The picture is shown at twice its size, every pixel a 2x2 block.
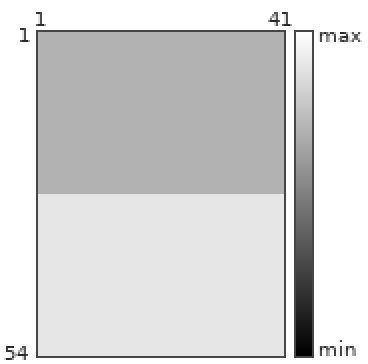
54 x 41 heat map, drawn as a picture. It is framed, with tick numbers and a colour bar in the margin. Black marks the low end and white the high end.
It is made of 2 by 1 panels. Panel 1,1: high, flat. Panel 2,1: very high, flat.
